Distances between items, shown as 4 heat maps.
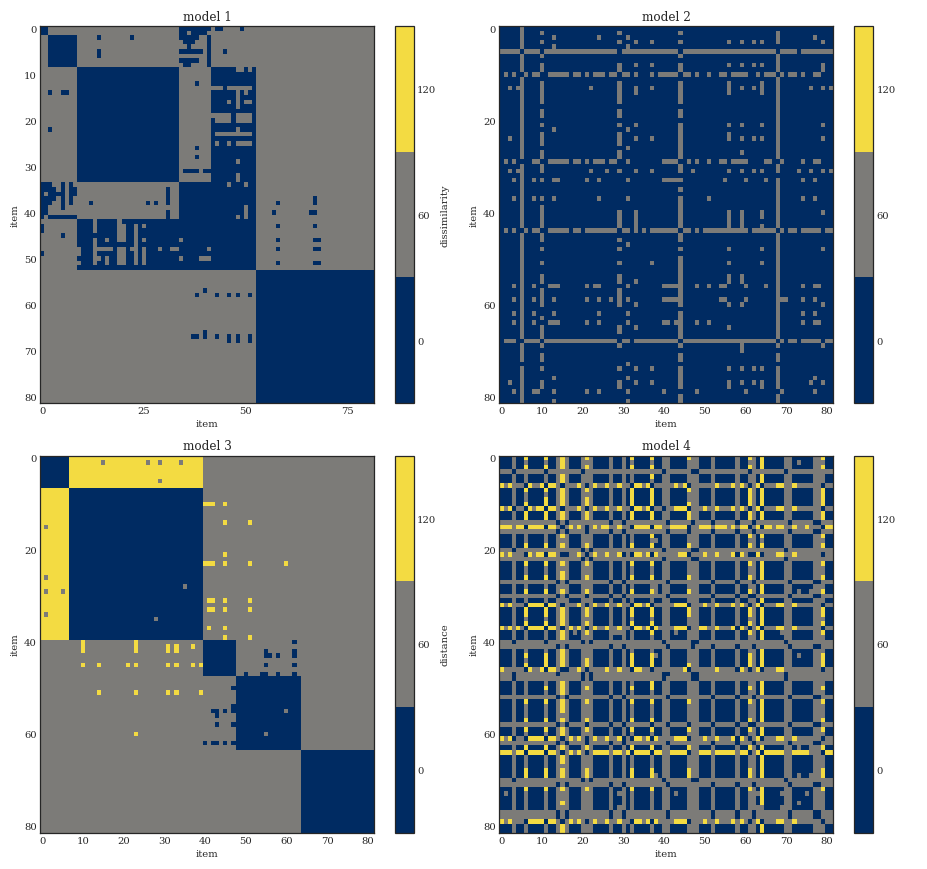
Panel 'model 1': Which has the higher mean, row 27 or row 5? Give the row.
5
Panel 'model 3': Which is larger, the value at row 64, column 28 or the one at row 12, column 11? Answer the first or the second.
the first
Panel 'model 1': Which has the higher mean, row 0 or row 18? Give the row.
0
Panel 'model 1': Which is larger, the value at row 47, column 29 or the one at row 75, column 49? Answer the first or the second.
the second
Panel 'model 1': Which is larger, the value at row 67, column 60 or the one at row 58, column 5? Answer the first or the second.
the second
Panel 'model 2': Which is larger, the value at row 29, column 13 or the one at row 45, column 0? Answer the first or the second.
the first
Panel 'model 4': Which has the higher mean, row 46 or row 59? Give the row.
46
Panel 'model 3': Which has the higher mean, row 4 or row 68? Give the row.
4
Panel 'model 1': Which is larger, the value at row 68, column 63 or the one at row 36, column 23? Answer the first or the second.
the second
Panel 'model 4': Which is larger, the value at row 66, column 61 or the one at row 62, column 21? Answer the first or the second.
the first
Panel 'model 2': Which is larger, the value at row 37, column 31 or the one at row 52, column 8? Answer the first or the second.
the first
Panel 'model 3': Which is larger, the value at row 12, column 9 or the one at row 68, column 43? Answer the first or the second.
the second
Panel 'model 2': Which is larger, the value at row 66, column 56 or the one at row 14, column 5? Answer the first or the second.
the second
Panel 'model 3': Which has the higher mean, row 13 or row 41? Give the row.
41
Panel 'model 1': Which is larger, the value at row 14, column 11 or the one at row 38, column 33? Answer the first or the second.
the second
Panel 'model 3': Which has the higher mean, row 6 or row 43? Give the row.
6
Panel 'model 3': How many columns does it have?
82
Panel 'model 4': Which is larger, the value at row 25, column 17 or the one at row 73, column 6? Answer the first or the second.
the second
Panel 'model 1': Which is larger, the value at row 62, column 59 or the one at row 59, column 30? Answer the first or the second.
the second
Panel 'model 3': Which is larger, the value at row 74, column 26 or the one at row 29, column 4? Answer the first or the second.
the second
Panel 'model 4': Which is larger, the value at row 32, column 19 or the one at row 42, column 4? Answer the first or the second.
the first
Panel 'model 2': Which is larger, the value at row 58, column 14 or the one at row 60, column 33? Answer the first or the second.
the second
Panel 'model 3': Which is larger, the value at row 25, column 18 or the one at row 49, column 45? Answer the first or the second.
the second
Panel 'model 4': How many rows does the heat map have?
82
